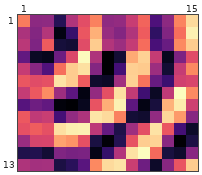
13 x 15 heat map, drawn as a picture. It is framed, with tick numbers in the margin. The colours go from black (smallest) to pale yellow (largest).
Histogram: flat. Rings: centred on the top left. Grain: checkered. Odd rows or columns: none.
